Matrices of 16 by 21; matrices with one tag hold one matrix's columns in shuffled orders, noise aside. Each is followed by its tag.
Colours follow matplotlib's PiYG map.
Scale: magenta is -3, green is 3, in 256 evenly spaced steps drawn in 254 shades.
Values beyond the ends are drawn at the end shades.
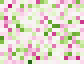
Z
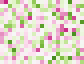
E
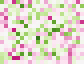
Z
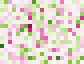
E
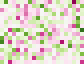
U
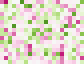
Z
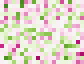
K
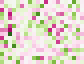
E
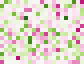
U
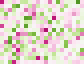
U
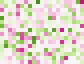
U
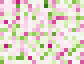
K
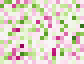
Z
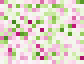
Z
